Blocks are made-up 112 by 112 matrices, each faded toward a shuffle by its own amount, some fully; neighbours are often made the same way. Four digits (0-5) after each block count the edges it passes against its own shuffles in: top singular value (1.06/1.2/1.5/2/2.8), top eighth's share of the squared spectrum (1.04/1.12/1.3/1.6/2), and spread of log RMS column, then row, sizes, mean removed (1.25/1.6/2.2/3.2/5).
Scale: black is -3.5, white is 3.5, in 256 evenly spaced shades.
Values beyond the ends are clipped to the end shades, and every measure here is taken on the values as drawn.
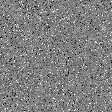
0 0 0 0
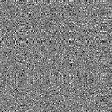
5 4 2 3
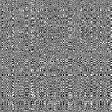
5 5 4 4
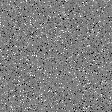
0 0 0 0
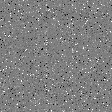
2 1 0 0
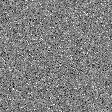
0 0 0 0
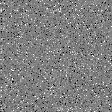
3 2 1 1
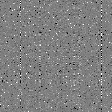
4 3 2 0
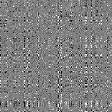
5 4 4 3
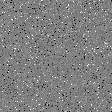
0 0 0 0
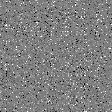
3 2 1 1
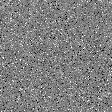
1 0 0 0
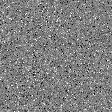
2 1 0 0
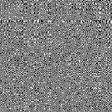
5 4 3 3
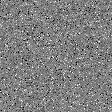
2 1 0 0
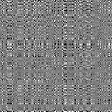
5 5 4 4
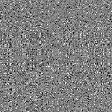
4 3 2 2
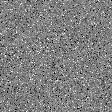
1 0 0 0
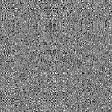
5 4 3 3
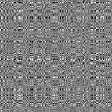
5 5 4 4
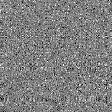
4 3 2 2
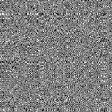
5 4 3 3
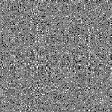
4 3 2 2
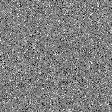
3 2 0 0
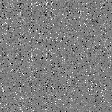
4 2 1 1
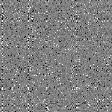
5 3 2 1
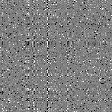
5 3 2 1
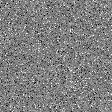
1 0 0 0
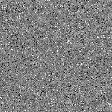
3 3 1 1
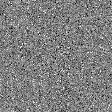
0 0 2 0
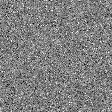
0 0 1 0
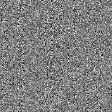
1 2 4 0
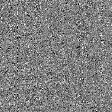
1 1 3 0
